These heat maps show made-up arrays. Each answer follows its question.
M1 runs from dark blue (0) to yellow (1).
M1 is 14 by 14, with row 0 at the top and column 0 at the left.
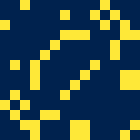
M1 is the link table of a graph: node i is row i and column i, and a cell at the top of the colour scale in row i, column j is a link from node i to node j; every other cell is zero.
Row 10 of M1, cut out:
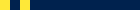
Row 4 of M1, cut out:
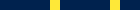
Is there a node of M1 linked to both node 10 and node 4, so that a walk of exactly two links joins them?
no
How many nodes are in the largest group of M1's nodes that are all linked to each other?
5
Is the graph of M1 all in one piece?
yes
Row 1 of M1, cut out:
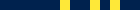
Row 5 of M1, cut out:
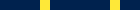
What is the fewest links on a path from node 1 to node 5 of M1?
2
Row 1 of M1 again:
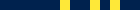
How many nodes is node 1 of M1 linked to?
3
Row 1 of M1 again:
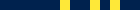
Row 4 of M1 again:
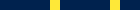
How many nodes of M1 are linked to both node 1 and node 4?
1
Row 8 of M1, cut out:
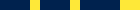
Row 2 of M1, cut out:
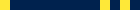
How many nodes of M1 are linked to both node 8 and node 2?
1
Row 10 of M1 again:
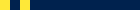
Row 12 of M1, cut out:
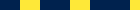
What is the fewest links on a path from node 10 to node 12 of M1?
2
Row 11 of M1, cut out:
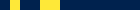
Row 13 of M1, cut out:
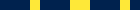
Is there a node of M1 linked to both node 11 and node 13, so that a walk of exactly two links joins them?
no
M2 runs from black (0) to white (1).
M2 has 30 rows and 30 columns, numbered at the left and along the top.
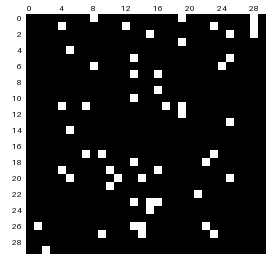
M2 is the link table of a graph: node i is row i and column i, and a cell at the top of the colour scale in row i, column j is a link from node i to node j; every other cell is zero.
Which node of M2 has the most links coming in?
node 13
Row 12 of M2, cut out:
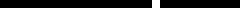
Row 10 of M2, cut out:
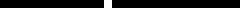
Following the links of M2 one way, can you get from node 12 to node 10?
yes
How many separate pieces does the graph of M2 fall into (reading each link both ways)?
1
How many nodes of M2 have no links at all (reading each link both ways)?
0
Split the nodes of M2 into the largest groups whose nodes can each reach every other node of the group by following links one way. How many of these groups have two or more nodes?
0
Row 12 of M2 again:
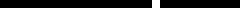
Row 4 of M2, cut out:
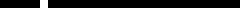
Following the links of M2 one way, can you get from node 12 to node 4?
yes
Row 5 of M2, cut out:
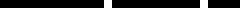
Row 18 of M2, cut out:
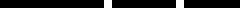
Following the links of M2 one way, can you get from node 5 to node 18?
no
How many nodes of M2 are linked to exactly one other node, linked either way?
2
